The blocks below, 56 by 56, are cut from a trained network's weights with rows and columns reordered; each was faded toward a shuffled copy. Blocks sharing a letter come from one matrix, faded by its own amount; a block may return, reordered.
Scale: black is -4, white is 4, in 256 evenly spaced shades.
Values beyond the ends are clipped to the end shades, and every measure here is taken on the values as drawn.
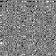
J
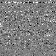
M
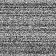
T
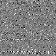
M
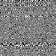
J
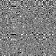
J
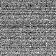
T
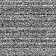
T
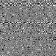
J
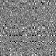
J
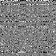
J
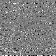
M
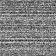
T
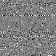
M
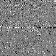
M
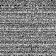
T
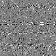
M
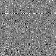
M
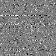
M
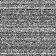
T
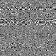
J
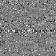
M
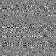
J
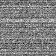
T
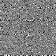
M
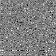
M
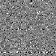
M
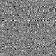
J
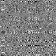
J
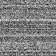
T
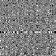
J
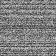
T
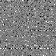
M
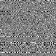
J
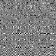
J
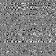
J
